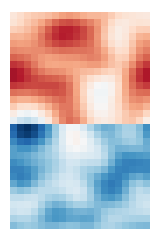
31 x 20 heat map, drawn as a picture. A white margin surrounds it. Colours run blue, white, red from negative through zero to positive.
No lone cell stands out from its neighbours. A horizontal seam about 50% of the way down splits the table, and the top part is higher. Overall the values sit about 50% of the way up the scale. Values change most from cell to cell in the middle left.
